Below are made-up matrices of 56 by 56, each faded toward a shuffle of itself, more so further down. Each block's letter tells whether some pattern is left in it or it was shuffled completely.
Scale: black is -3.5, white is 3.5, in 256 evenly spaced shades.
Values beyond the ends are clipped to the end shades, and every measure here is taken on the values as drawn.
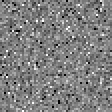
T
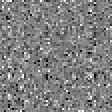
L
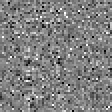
L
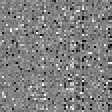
L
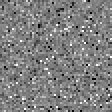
T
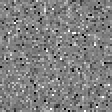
T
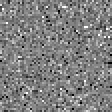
T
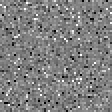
T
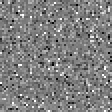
T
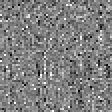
L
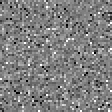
T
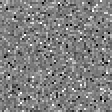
T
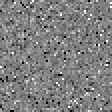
T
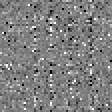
L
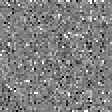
L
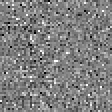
L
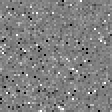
T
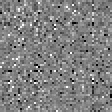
L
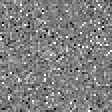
T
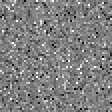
T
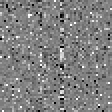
L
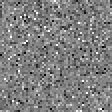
T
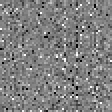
L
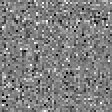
L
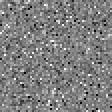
T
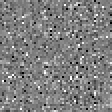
L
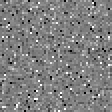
T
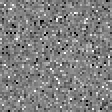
T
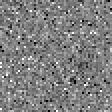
T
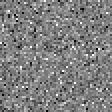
T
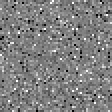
T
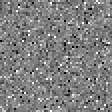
T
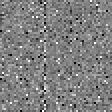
L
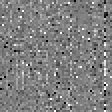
L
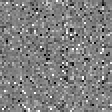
L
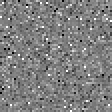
T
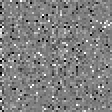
L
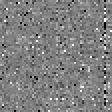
L
